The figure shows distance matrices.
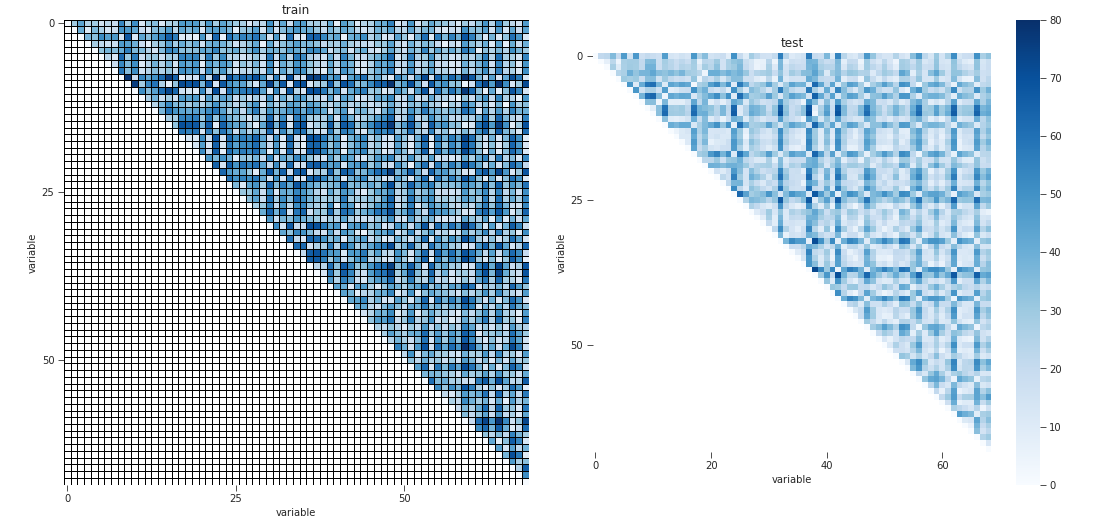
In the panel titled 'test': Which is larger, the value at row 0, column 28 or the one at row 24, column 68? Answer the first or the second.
the second
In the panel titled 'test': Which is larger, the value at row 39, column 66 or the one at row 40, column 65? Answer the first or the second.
the first
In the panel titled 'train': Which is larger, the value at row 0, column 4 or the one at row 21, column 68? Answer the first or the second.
the first
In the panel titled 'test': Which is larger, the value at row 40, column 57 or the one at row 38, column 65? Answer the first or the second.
the second
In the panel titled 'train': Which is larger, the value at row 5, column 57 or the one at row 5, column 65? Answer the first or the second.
the second
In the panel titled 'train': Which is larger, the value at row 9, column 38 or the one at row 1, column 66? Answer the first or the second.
the second
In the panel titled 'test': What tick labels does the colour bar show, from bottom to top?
0, 10, 20, 30, 40, 50, 60, 70, 80
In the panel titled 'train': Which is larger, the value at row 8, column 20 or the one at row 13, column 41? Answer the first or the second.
the first
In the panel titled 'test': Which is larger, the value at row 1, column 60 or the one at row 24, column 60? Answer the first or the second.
the second
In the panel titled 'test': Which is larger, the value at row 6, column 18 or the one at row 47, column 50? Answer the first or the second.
the second
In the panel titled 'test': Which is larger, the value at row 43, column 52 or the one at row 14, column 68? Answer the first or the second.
the second
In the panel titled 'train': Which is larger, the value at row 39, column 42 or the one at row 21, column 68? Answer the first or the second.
the second
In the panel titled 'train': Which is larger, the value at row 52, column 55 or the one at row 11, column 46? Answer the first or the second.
the second
